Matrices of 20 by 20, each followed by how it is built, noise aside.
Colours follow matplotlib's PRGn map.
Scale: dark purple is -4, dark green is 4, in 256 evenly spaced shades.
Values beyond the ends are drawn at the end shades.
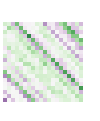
Toeplitz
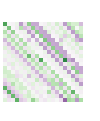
Toeplitz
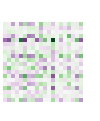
low rank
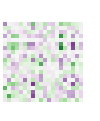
low rank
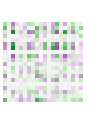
low rank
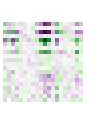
low rank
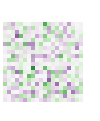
low rank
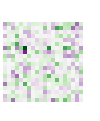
low rank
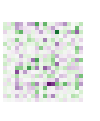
low rank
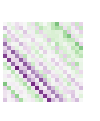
Toeplitz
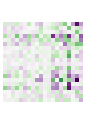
low rank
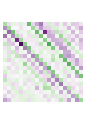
Toeplitz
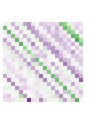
Toeplitz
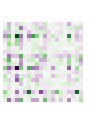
low rank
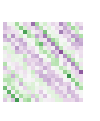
Toeplitz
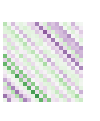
Toeplitz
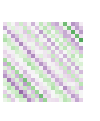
Toeplitz
